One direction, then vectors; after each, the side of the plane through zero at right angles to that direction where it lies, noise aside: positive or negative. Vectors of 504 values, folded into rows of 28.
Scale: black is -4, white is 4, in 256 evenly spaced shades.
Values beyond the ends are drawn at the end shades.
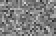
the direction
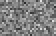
negative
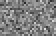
negative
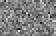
negative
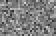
positive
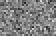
negative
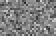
negative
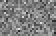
positive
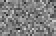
negative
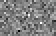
positive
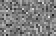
negative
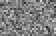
negative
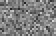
negative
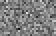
negative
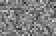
negative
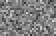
negative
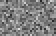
positive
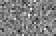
negative
